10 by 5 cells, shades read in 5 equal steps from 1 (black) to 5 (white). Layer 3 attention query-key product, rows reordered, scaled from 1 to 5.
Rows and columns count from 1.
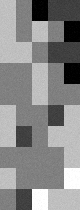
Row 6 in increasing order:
2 3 3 4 4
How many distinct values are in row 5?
2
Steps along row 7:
down up up same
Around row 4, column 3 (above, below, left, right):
3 4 3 3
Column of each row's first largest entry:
1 1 1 3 3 1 1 5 5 3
